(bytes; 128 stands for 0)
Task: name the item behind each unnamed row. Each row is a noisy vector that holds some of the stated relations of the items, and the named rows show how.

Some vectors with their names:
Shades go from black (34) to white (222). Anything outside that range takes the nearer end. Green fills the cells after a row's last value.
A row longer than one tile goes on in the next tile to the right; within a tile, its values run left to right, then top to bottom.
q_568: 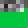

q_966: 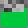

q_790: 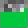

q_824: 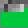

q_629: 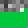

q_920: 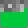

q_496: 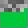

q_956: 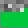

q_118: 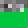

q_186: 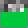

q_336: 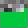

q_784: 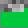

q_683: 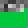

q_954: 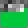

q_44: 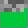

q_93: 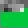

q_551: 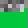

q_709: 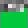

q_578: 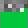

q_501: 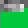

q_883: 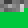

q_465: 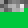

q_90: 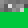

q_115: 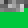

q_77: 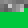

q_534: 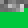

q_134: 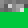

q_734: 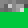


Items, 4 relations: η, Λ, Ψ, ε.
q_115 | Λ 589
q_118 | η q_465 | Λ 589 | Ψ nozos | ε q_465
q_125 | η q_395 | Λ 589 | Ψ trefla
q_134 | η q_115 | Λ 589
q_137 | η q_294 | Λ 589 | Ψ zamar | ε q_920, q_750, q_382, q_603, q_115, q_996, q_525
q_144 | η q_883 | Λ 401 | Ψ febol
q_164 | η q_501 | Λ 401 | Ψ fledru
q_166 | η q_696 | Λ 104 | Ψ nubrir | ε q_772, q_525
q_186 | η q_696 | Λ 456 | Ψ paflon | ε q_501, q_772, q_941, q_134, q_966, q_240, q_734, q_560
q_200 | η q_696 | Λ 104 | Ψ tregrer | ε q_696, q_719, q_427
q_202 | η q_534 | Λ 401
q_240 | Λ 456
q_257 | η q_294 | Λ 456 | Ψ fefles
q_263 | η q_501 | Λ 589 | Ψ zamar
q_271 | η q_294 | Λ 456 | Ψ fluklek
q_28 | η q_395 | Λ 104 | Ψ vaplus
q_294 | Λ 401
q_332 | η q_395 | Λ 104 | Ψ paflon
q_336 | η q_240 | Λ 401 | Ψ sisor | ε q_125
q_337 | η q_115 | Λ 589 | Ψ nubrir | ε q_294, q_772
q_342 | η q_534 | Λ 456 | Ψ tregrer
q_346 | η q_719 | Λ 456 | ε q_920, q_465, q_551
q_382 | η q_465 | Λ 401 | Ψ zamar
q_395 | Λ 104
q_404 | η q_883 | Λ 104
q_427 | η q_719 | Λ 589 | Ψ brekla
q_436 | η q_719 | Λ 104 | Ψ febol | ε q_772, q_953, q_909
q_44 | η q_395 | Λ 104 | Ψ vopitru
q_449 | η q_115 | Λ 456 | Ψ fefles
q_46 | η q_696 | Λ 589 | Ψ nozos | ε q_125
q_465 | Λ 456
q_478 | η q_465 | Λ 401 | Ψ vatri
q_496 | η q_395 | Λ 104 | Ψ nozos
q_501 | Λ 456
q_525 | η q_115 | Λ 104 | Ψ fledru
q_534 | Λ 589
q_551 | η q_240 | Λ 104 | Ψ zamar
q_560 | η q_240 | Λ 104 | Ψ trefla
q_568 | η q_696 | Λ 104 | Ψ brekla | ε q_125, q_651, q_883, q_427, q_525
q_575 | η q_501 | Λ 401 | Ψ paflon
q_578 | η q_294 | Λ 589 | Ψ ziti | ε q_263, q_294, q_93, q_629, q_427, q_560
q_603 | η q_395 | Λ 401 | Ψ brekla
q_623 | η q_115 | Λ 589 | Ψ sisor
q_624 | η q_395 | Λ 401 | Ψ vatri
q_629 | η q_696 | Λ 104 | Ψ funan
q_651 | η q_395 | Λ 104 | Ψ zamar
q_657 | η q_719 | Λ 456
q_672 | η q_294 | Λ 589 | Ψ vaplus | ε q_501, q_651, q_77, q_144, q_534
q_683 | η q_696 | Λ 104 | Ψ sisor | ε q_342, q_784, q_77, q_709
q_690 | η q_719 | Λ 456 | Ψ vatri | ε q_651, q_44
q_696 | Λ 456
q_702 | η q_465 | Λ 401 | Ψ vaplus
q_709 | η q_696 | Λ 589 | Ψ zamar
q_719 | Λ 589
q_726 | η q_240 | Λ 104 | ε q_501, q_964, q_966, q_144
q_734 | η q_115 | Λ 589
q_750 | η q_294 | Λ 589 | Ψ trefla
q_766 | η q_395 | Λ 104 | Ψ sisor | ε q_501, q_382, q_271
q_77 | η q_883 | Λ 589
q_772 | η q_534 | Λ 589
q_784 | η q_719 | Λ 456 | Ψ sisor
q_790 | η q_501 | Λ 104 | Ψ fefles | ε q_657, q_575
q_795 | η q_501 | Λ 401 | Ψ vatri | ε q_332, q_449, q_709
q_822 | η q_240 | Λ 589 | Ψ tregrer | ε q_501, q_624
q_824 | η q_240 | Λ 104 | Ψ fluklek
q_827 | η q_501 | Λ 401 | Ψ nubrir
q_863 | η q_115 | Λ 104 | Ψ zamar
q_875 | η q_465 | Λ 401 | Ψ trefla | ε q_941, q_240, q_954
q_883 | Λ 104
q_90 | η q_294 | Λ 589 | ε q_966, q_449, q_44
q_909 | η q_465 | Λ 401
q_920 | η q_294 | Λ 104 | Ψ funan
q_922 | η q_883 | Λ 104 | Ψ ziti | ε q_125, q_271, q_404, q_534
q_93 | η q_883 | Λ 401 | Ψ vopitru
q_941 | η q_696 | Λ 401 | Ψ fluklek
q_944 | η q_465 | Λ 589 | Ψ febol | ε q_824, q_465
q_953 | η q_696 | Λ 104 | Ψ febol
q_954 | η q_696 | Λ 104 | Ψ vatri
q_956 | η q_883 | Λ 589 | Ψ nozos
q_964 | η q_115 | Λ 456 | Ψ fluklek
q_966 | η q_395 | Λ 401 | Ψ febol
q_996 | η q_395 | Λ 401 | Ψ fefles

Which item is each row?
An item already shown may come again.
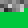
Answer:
q_382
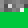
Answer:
q_578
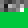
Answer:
q_200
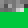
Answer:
q_427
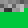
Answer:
q_996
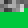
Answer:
q_294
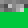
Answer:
q_750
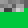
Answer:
q_603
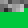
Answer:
q_144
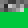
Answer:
q_683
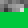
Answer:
q_93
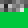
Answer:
q_166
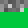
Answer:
q_922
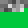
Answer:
q_690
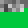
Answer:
q_346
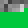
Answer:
q_824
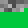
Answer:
q_766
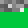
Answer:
q_263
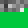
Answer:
q_629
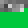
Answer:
q_822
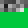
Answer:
q_568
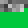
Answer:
q_944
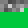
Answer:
q_726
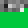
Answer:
q_46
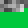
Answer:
q_294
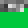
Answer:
q_709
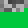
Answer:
q_332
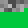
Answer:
q_766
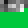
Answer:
q_696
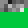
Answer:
q_436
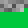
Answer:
q_125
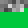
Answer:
q_690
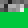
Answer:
q_953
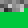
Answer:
q_382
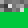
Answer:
q_137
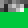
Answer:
q_941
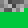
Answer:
q_28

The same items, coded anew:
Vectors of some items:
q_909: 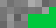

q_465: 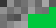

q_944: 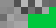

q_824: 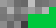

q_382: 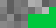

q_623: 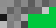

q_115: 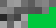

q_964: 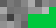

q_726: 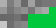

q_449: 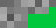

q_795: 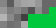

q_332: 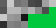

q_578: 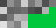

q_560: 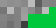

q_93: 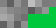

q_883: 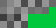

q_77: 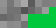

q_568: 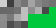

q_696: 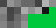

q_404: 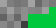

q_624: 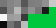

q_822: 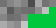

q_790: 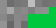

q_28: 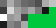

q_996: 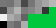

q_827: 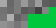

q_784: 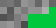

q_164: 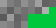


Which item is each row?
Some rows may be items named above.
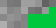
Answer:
q_922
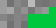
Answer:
q_790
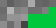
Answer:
q_436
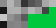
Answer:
q_496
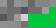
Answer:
q_427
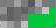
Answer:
q_822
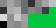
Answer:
q_125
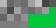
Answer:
q_336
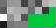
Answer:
q_44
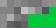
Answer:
q_629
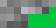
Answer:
q_629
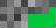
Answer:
q_294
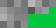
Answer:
q_93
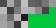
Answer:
q_186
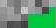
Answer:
q_954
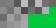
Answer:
q_944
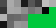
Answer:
q_395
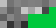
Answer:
q_683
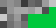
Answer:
q_651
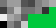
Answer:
q_966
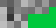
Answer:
q_690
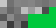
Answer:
q_683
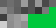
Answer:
q_337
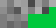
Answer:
q_709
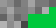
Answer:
q_920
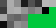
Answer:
q_395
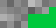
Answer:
q_93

